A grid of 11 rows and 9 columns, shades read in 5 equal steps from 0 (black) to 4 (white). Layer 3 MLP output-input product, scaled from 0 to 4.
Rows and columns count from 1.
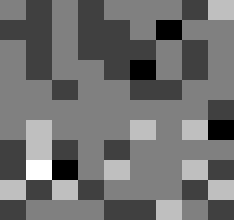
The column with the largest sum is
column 2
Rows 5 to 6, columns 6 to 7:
1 1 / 2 2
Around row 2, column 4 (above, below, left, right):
1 1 2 1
